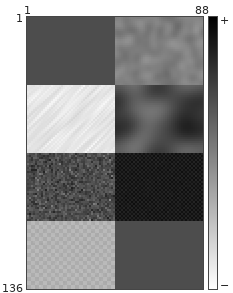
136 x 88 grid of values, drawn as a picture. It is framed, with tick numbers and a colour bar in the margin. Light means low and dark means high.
It is made of 4 by 2 panels. Panel 1,1: high, flat. Panel 1,2: middling, blotchy, faint in contrast. Panel 2,1: very low, slanting up to the right, faint in contrast. Panel 2,2: high, smooth. Panel 3,1: high, fine-grained. Panel 3,2: very high, checkered, faint in contrast. Panel 4,1: low, checkered, faint in contrast. Panel 4,2: high, flat.
